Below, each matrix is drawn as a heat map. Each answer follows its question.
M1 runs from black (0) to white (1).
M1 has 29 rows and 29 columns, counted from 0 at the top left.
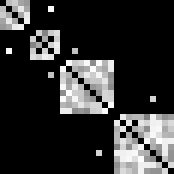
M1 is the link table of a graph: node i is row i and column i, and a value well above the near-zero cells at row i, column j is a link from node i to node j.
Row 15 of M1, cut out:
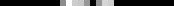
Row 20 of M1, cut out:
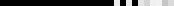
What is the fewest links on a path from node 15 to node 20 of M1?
3
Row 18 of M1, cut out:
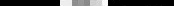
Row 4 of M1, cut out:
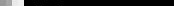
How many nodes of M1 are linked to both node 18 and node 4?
0
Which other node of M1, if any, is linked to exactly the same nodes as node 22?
node 20
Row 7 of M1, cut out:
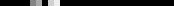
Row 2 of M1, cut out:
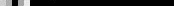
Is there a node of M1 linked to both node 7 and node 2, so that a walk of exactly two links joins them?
no
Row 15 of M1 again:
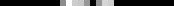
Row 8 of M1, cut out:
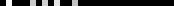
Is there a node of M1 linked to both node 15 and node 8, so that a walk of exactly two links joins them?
yes
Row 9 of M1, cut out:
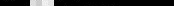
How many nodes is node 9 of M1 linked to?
4
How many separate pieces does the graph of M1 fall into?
1
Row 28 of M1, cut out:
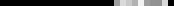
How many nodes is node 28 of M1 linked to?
9
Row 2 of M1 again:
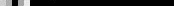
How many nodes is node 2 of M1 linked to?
4
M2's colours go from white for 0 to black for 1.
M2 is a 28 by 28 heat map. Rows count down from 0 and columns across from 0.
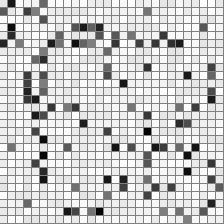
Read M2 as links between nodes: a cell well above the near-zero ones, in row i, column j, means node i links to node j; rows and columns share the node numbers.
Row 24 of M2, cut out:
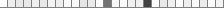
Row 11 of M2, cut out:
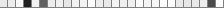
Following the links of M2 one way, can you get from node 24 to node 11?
yes
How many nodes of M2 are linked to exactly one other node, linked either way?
3
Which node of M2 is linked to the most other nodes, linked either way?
node 5
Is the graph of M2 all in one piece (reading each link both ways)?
yes
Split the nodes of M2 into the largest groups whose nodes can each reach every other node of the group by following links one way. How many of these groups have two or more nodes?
1
